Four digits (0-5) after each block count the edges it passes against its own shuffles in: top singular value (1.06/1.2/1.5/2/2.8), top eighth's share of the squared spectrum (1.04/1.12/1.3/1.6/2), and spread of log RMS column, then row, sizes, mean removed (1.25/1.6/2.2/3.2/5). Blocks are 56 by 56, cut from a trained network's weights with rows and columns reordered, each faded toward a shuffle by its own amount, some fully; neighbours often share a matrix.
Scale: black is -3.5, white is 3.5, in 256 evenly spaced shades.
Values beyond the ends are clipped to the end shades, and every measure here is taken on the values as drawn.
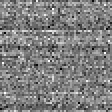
3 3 1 1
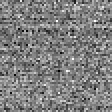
2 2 0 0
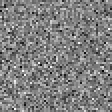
0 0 0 0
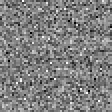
1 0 0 0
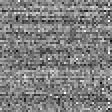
4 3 1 2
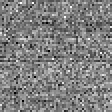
2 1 0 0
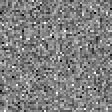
1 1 0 0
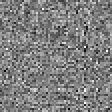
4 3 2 1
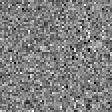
3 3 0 0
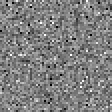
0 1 0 0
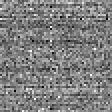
3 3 1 1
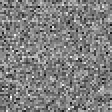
0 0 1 0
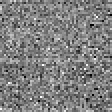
2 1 0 0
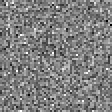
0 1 0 0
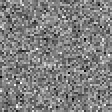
1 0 0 0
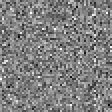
3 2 1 0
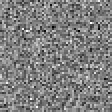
3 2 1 0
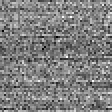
3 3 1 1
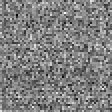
1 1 0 0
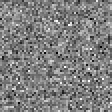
0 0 0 0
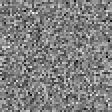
0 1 0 0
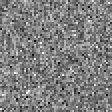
0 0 0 0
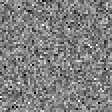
0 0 0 0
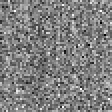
2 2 0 0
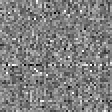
2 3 0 2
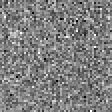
2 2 0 1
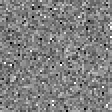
0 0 0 0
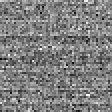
3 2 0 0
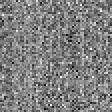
2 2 0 0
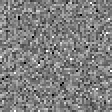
0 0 0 0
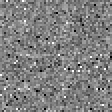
1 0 0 0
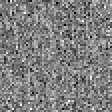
2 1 0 0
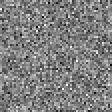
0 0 0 0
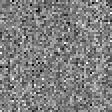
1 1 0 0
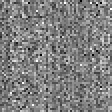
3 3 1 1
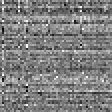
4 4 2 3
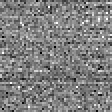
3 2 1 0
